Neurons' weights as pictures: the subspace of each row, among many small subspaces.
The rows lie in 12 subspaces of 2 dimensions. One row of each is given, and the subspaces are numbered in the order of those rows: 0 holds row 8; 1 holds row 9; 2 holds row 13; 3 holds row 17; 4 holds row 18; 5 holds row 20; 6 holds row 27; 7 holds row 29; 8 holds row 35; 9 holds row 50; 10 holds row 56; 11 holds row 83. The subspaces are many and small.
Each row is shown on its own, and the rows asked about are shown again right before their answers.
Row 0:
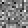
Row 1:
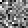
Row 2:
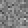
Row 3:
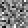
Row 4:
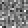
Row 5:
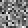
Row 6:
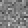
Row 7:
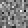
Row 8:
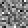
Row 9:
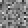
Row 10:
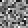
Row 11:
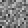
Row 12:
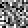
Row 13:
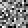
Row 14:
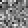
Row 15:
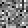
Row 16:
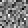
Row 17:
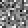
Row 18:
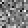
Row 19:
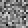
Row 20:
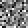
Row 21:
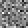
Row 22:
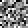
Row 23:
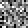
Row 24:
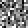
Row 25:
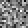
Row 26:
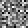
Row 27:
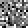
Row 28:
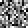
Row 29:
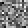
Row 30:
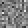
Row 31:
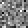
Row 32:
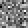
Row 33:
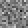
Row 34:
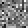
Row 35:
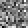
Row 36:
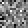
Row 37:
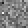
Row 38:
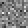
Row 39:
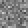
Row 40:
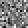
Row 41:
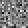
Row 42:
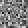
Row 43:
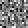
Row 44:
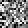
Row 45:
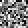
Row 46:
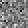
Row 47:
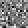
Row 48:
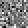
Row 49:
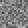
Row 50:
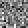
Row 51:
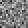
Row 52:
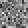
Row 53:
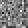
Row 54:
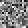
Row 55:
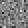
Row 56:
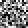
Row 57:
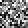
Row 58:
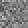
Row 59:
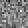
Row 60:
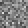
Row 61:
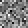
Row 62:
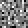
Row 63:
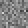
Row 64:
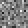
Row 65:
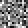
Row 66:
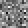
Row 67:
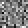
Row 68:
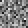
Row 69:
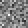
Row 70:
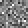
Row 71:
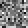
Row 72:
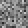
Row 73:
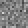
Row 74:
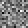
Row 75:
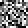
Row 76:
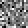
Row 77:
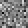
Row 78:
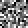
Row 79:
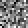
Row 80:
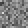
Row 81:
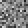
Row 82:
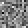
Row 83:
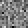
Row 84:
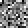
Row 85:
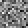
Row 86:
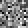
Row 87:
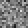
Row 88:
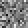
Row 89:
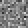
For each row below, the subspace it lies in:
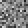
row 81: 2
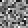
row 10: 2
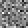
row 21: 0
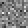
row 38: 4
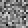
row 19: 10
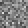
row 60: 7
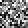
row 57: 7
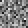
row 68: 11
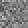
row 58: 10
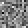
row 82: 7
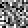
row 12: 9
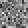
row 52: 2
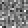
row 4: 11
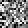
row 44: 10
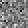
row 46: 9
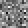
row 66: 8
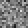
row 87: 10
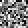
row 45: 2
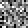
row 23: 9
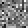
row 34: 7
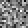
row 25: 10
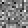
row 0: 7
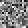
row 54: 7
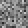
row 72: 1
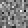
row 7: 3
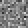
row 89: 1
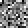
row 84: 1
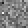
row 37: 7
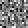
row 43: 11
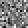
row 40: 6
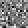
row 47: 6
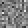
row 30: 7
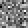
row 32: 8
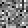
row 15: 7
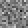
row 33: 10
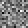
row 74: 0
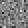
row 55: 11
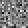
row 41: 6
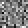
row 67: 9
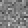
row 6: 1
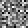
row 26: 0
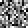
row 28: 11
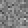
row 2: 8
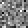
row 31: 4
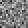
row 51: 5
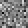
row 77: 2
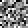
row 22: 2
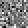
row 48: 6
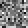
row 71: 1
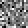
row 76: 4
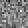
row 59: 10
